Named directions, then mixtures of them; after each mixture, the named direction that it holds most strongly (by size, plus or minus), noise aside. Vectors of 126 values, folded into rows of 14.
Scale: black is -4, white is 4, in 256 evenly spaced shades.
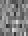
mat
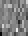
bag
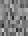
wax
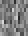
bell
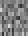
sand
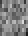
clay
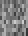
clay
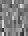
wax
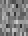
mat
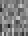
sand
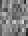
clay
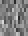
bell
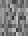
wax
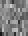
bag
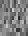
bell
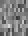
sand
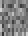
sand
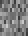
clay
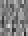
mat
